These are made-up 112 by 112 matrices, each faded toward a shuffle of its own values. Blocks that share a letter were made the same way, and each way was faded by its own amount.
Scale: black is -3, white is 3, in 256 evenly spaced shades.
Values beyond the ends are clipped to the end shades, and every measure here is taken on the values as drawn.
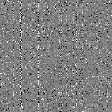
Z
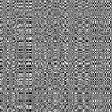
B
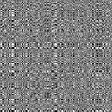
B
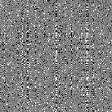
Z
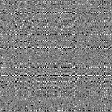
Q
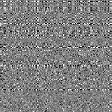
Q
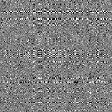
Q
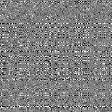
Q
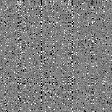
Z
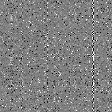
Z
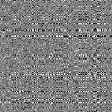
Q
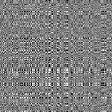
B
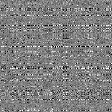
Q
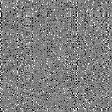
Z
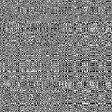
Q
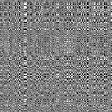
B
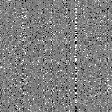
Z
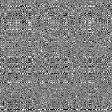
Q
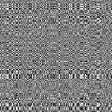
B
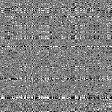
Q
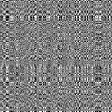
B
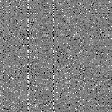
Z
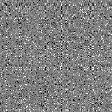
Z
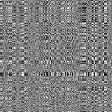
B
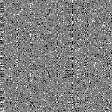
Z
